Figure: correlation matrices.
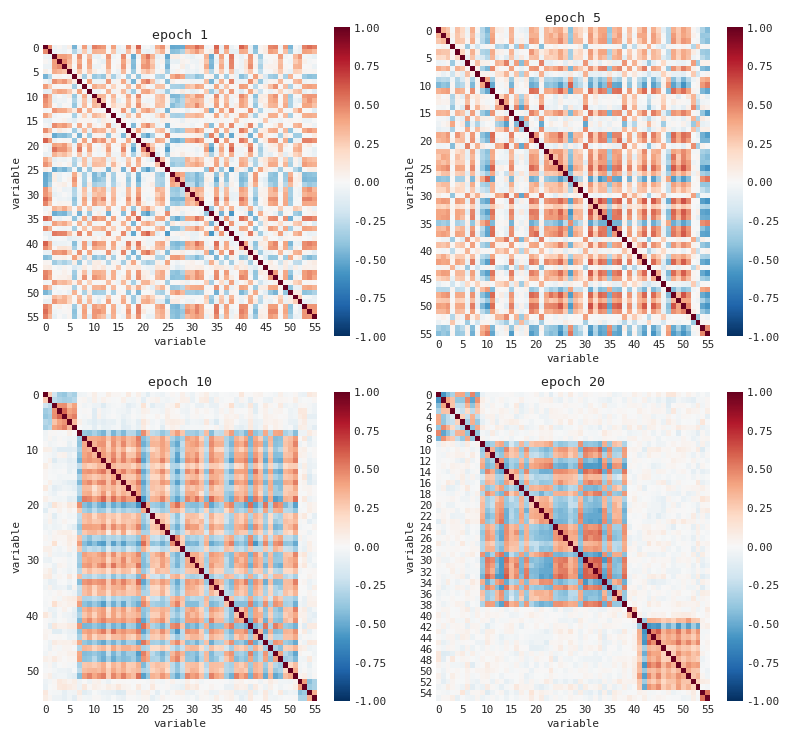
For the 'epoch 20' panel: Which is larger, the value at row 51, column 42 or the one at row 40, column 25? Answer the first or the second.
the second
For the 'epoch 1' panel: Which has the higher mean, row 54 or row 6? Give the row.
54
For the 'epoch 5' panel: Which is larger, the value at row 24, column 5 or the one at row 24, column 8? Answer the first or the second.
the first
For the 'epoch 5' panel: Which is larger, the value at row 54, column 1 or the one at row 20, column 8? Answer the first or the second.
the second
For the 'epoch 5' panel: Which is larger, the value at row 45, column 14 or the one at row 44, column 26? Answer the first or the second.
the second
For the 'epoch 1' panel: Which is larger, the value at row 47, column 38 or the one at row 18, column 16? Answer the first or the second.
the first
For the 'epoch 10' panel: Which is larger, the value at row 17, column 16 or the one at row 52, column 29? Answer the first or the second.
the first
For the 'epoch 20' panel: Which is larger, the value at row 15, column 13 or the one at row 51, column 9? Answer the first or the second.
the second
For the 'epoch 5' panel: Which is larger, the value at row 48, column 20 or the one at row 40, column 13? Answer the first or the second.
the first
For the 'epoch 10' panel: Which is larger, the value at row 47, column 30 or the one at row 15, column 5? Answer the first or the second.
the second
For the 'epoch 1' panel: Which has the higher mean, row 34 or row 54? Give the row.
54
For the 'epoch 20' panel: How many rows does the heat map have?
56
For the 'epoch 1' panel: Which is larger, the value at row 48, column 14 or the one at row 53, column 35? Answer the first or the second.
the second
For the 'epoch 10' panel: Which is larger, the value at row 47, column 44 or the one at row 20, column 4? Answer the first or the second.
the second
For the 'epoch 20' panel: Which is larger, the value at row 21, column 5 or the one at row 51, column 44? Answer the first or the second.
the second
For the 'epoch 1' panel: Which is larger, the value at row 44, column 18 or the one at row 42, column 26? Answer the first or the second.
the first
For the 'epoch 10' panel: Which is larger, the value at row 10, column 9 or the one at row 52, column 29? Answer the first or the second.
the first
